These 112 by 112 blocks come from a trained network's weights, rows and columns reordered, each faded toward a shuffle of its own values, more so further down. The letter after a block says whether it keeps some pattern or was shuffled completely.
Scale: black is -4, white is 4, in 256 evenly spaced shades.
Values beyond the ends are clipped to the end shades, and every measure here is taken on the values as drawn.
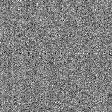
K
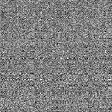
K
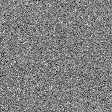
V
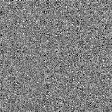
K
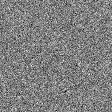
V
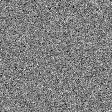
V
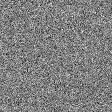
V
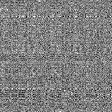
K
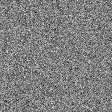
V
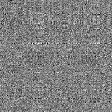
K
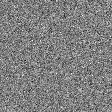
V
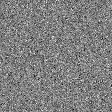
V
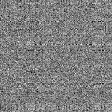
K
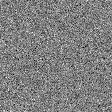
V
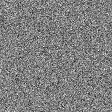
V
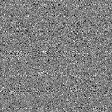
K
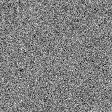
V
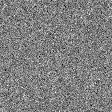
V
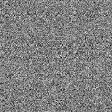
K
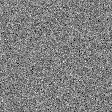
V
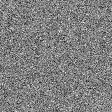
V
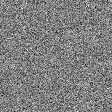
V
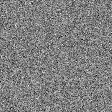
V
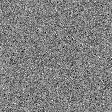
V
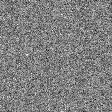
K
